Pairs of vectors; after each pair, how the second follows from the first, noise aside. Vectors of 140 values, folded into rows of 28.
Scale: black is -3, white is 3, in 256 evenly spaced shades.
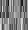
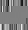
partly zeroed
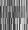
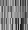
negated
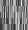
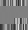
partly zeroed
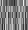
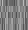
shrunk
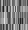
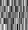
shuffled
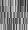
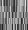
negated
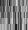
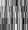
negated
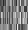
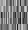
negated
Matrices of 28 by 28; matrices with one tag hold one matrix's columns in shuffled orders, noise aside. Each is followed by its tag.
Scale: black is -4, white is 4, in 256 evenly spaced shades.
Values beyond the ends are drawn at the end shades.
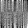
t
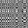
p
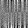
t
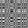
p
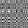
p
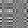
p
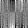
t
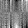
t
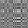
p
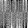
t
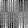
t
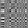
p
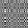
p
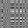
p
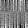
t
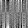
t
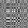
p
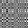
p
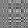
p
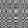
p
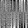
t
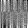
t
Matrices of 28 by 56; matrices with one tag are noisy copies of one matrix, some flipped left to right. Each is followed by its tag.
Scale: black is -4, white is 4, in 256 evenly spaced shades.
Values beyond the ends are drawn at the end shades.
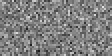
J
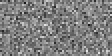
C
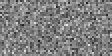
C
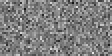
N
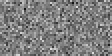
N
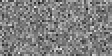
N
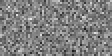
J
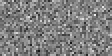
J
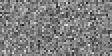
C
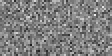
J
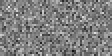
J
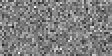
N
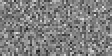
J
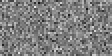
N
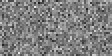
N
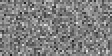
C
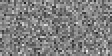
C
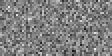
J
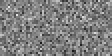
J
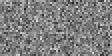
N
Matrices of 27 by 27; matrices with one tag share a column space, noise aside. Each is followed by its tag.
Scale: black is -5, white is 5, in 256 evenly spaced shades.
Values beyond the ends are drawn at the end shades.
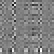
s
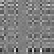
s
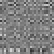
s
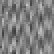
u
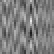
u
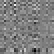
s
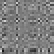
s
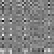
s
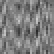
u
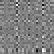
s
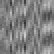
u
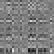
s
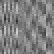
u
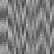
u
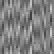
u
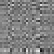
s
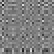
s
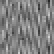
u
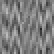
u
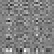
s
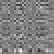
s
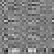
s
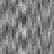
u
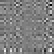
s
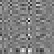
s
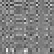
s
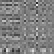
s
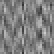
u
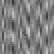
u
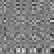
s
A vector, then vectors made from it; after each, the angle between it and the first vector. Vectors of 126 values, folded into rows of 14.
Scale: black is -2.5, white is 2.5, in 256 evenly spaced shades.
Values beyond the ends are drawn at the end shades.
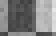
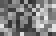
partly aligned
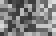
partly aligned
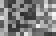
partly aligned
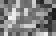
partly opposed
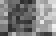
nearly parallel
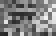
partly aligned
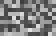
orthogonal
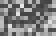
orthogonal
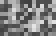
orthogonal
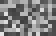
orthogonal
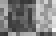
nearly parallel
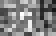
partly opposed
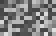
orthogonal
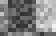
nearly parallel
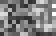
partly aligned
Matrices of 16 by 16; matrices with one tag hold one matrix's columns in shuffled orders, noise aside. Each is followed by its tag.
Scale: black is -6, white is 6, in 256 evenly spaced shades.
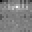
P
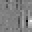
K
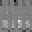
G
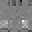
G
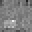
G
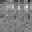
P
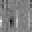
K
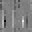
K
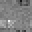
G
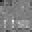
G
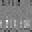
G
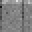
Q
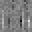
K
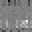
G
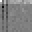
Q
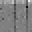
Q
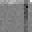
Q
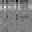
P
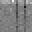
Q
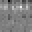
P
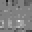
G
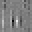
K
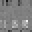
G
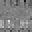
G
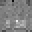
G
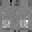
G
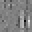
K
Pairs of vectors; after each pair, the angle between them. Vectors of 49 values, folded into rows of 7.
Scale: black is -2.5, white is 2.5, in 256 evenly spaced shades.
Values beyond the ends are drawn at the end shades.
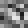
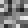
orthogonal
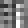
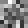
orthogonal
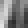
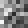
partly aligned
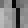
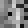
partly opposed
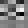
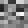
nearly opposite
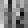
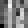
nearly opposite
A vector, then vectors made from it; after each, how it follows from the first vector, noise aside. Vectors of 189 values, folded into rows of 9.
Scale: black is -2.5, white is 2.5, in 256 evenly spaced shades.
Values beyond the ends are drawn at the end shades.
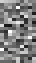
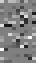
partly zeroed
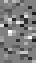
partly zeroed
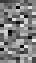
negated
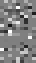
partly zeroed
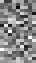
sign-scrambled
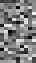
negated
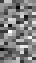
sign-scrambled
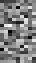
negated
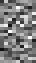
sign-scrambled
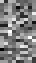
sign-scrambled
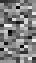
negated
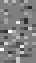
partly zeroed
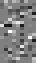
partly zeroed
